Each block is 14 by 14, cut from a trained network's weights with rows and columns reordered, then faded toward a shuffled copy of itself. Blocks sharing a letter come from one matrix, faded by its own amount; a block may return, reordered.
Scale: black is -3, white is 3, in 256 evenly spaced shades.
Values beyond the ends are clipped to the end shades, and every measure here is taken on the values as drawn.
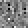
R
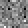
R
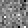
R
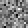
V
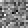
V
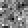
R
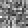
V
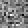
R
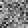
V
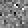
R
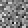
V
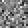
V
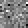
R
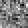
R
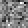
R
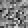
V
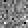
R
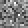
V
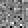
R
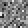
V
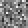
V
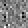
R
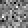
R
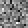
V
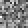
V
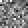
V
